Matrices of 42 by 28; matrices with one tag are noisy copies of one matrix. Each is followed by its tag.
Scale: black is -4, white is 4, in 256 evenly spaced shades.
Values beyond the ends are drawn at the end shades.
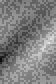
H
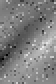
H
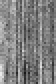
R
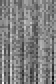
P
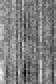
R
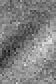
H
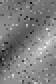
H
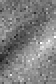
H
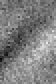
H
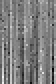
P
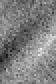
H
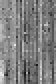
R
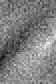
H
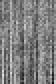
P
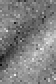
H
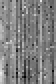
R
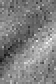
H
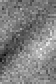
H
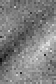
H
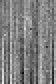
P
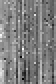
R
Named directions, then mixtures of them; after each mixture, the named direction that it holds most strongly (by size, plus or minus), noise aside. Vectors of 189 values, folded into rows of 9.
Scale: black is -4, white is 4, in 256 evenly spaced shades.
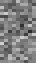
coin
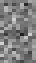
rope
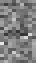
rope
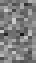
rope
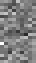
coin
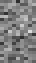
coin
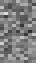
coin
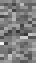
coin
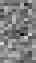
rope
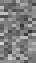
coin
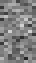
coin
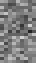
coin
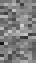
coin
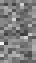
rope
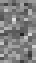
rope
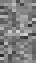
coin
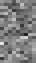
coin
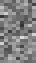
coin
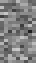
coin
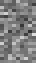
coin
